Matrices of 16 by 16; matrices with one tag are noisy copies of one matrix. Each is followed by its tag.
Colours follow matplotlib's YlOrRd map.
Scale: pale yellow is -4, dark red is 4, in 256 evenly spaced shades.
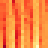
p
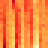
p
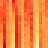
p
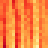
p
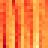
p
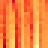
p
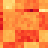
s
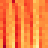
p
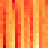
p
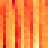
p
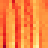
p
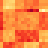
s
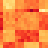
s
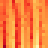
p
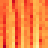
p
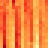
p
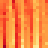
p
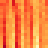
p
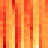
p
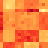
s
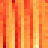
p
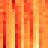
p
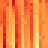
p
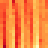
p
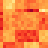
s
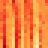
p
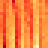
p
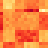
s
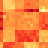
s
